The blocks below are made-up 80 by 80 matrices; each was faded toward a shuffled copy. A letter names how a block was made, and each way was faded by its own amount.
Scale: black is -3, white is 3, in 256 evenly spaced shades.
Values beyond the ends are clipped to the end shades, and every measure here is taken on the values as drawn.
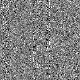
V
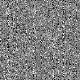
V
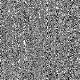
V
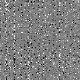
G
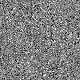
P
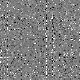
G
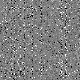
G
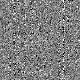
V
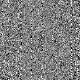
V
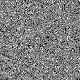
P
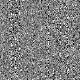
V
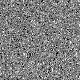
P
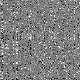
G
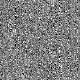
V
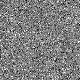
P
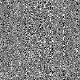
V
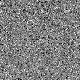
P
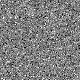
P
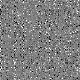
G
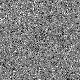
P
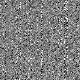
V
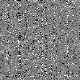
G
